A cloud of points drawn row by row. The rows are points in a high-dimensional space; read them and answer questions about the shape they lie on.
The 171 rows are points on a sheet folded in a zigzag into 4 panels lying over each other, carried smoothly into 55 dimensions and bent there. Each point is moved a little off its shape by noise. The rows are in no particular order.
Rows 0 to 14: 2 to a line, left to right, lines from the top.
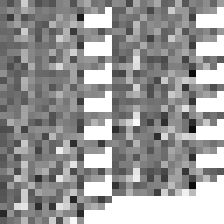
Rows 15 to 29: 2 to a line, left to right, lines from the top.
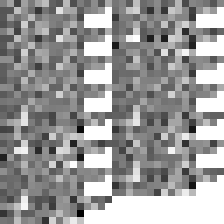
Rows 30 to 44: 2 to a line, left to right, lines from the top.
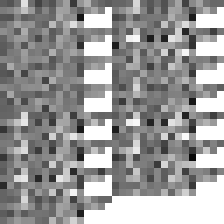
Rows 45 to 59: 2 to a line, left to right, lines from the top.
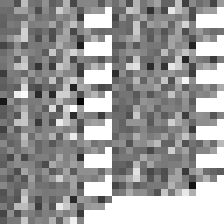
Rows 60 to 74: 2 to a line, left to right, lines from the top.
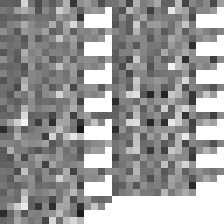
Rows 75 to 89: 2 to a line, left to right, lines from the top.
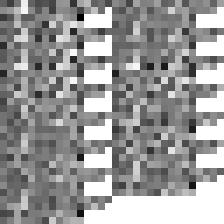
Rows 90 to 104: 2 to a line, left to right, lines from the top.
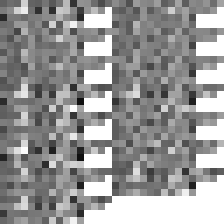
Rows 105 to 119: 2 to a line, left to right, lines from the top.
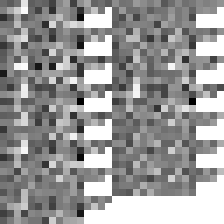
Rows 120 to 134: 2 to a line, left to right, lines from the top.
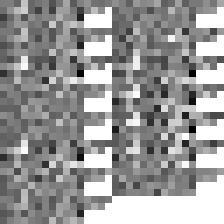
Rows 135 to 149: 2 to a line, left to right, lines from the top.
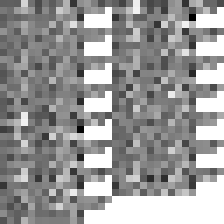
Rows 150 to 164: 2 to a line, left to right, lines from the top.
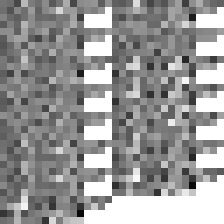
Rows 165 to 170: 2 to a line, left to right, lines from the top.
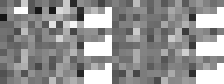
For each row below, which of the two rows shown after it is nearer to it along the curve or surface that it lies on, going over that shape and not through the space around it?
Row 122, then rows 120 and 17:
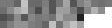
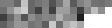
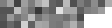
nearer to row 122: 120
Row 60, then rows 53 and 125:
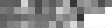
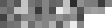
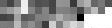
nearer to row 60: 53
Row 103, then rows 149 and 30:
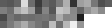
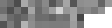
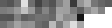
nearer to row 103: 149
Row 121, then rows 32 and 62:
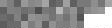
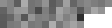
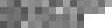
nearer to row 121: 62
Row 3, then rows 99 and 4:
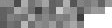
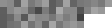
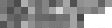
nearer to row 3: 4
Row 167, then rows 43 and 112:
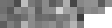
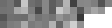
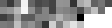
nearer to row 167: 43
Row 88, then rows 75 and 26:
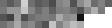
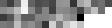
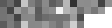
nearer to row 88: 75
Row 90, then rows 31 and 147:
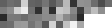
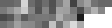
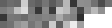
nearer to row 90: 147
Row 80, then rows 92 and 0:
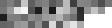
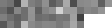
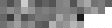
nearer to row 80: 92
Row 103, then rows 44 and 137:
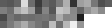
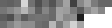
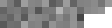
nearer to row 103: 137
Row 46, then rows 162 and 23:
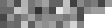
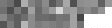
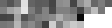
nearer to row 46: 162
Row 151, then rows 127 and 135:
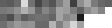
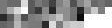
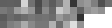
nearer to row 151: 127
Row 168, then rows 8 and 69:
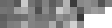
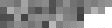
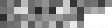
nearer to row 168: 69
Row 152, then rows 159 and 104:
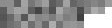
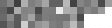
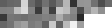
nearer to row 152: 104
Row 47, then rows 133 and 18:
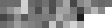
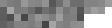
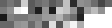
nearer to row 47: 133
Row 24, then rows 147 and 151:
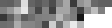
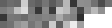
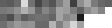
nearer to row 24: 151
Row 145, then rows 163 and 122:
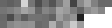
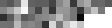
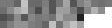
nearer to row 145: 122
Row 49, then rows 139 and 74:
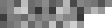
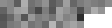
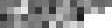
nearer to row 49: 139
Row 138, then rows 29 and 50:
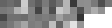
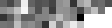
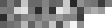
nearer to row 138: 50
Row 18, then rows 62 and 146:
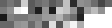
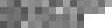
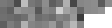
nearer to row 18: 146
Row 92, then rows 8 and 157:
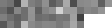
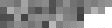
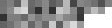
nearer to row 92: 157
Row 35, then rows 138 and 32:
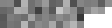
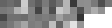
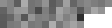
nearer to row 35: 138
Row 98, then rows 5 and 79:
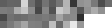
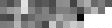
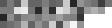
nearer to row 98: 79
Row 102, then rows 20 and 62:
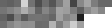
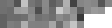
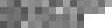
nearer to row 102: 62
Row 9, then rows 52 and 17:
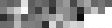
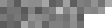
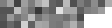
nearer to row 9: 52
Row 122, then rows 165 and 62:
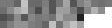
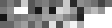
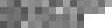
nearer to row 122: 62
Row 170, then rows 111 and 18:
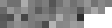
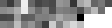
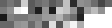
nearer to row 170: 111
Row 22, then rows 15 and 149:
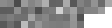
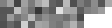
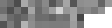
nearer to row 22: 149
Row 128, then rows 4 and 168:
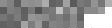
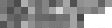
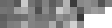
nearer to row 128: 4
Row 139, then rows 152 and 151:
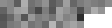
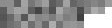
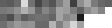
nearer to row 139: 152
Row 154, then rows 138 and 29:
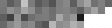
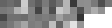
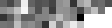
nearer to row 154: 29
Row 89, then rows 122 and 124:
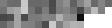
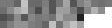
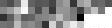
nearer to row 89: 124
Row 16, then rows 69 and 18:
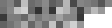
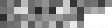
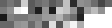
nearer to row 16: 18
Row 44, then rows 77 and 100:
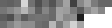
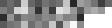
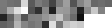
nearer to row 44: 100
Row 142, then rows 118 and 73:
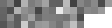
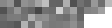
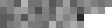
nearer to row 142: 118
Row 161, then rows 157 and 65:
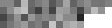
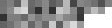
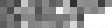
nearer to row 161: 157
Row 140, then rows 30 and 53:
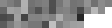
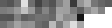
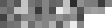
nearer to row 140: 30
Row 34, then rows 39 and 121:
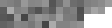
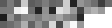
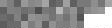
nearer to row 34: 121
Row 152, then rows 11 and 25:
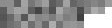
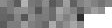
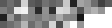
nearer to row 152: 11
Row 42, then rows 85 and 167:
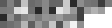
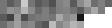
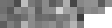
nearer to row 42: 167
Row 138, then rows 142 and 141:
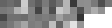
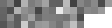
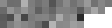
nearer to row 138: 142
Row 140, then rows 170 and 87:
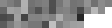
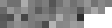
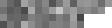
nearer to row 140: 170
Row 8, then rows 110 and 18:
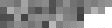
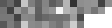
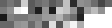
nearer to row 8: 18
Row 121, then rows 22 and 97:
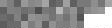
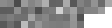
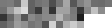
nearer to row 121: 22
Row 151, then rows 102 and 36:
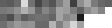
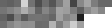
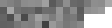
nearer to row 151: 102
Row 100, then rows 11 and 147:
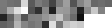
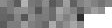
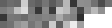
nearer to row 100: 11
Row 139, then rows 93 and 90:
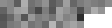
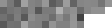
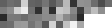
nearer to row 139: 93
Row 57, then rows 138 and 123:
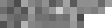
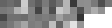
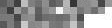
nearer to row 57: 138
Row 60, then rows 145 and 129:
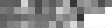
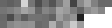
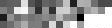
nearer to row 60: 129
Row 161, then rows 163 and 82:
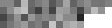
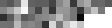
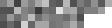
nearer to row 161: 163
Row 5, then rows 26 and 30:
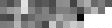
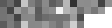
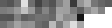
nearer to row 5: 30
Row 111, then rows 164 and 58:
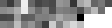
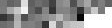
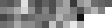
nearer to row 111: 164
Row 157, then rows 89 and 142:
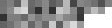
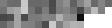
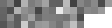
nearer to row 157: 142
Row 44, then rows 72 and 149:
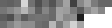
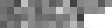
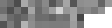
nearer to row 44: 149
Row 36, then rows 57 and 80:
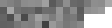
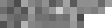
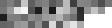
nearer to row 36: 57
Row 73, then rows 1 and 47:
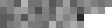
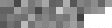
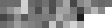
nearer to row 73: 47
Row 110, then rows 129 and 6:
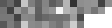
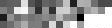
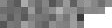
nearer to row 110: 129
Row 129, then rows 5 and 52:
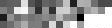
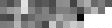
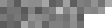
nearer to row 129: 52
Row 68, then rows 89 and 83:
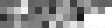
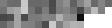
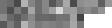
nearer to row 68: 89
